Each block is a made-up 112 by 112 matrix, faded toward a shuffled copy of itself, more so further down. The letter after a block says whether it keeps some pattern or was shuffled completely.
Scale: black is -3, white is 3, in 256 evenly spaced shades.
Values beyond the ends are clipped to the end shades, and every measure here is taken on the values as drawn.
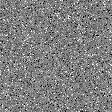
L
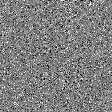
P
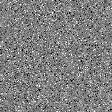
P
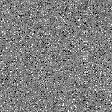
P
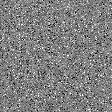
P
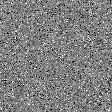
L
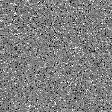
P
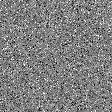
L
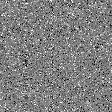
P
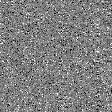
P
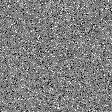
L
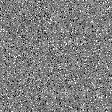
P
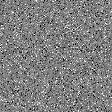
P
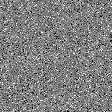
P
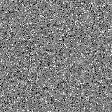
P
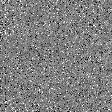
P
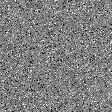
L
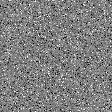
L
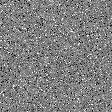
L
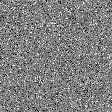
L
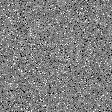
L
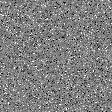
L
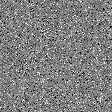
L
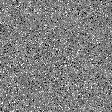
P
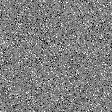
P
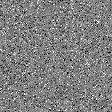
P
